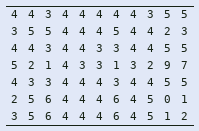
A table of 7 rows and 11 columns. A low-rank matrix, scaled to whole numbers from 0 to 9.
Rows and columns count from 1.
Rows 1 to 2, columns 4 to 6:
4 4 4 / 4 4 4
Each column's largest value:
5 5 6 4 4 4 6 4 5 9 7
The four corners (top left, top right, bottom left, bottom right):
4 5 3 2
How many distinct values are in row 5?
3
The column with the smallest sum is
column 1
